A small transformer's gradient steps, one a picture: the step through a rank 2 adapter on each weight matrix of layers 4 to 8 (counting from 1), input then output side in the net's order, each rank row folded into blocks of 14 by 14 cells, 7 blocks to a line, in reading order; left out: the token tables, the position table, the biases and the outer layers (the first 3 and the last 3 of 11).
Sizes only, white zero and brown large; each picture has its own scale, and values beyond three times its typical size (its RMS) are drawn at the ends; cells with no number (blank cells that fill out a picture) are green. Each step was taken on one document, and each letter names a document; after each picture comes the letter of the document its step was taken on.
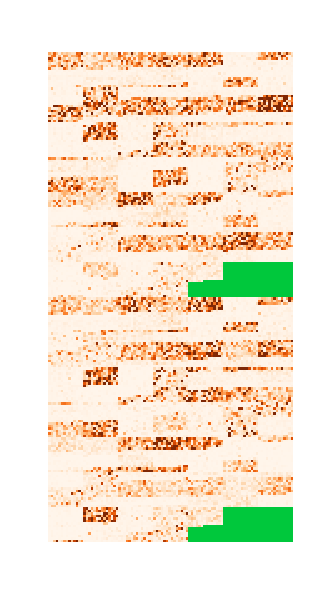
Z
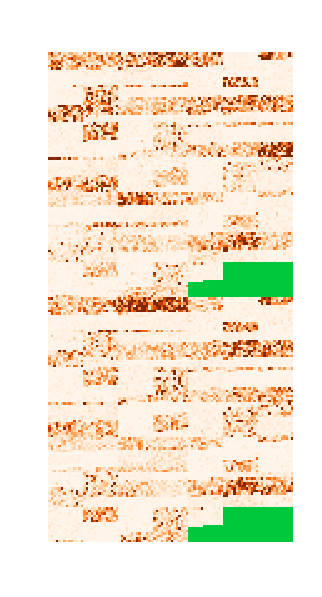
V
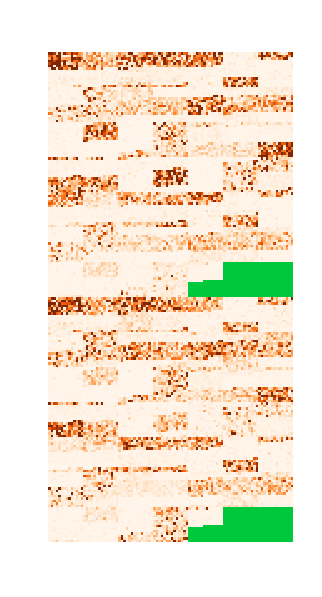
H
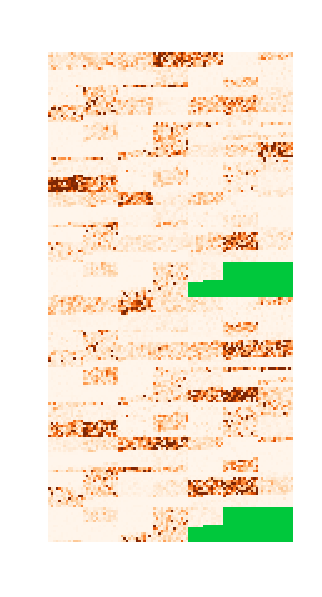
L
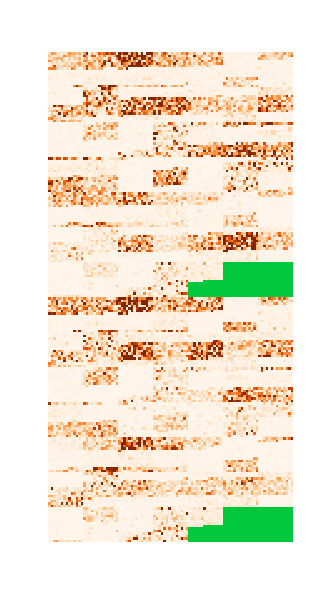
Z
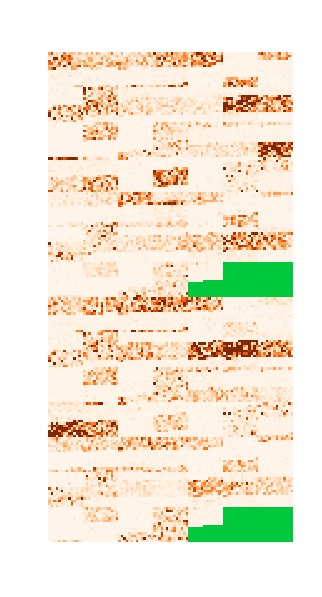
L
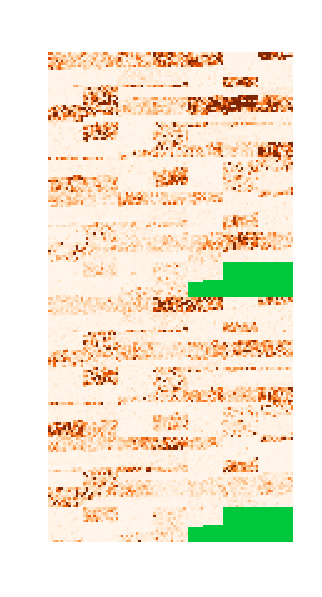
V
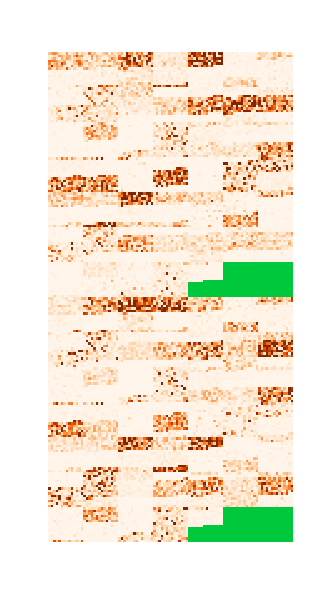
H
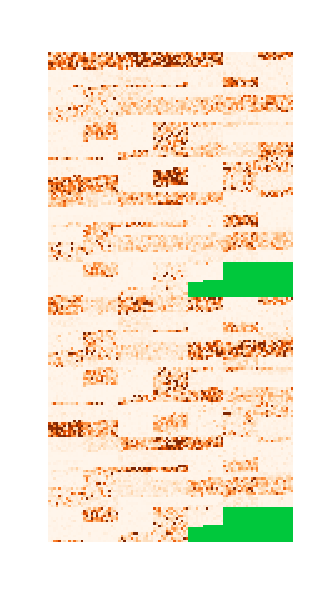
H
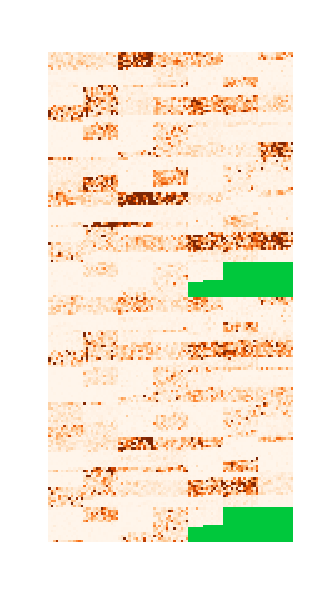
L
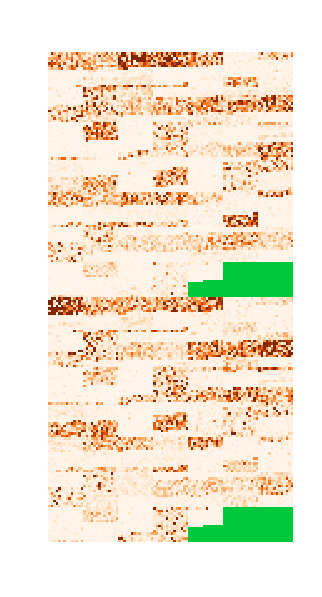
H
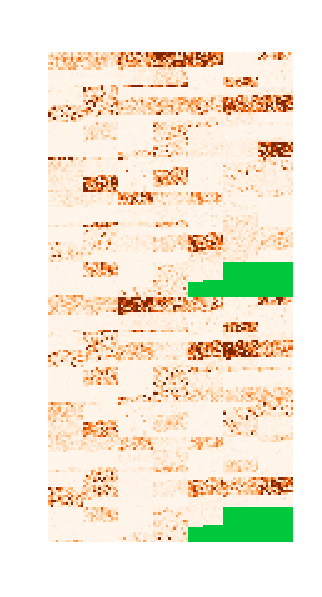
L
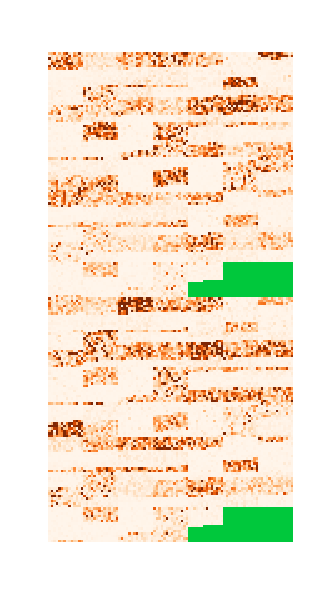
H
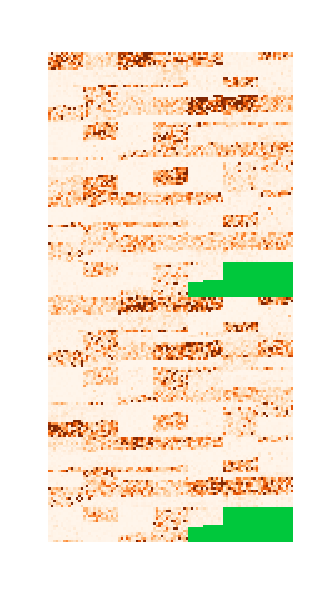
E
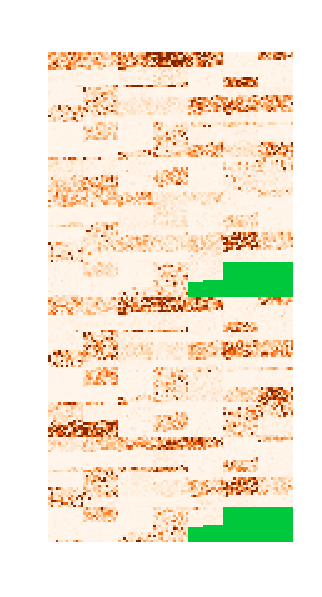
L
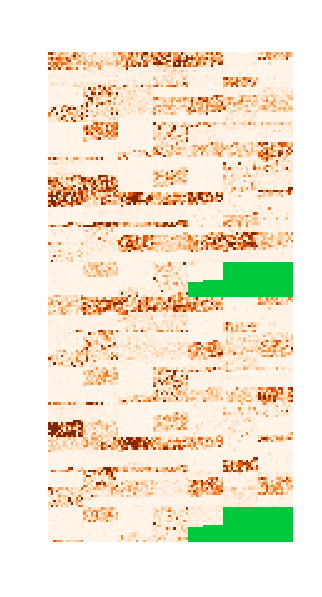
E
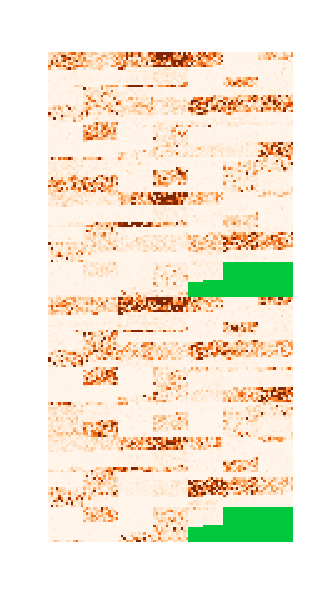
L
